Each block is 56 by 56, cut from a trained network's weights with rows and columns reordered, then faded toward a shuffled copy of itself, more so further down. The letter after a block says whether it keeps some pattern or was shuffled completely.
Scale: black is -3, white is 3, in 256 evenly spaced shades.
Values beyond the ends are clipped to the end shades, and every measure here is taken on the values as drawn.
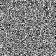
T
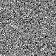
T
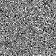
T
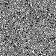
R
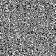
T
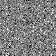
T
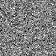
T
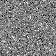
R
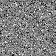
R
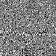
T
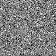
T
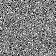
R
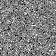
R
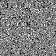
T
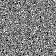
R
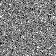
R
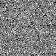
T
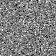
R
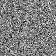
R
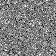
R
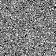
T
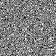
T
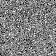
R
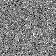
R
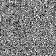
T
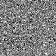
T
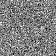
T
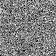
R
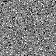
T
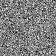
R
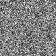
T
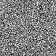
T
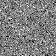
R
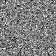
T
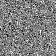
R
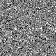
T
